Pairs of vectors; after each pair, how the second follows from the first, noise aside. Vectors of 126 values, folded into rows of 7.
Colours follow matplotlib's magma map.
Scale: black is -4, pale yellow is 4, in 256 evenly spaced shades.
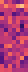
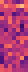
copied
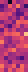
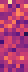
negated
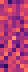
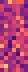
negated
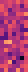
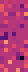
partly zeroed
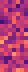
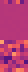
partly zeroed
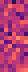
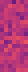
shrunk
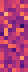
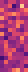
shuffled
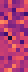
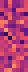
copied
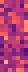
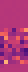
partly zeroed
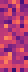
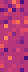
partly zeroed
